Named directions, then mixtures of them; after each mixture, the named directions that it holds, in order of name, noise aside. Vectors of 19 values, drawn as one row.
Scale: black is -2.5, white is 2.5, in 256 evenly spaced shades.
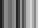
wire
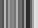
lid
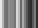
wire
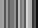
lid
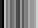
lid, wire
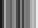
lid, wire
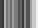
lid, wire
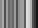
lid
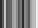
lid, wire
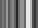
lid, wire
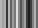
lid, wire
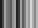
wire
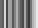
lid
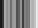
lid, wire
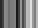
wire
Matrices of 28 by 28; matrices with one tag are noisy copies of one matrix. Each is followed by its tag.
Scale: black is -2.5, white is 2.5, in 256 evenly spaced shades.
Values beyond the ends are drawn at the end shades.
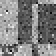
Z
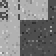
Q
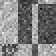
Z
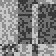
Z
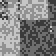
Q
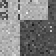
Q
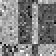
Z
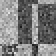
Z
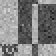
Z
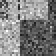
Q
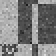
Z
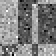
Z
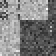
Q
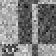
Z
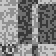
Z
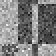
Z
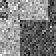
Q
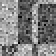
Z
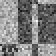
Z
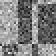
Z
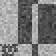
Z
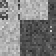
Q
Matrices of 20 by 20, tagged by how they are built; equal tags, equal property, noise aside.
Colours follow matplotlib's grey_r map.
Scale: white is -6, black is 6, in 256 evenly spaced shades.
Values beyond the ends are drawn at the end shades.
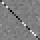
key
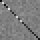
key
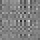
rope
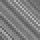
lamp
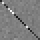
key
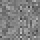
rope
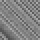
lamp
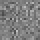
rope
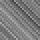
lamp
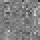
rope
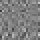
rope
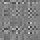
rope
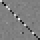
key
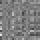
rope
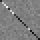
key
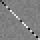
key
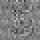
rope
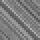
lamp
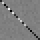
key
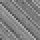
lamp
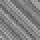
lamp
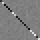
key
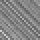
lamp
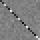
key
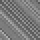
lamp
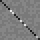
key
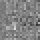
rope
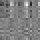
rope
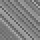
lamp
